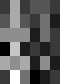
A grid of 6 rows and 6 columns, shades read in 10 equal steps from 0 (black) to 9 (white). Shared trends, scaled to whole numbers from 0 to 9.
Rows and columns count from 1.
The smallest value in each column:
0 5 1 0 1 1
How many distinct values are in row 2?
5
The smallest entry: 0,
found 2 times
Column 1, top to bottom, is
2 3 5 0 6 2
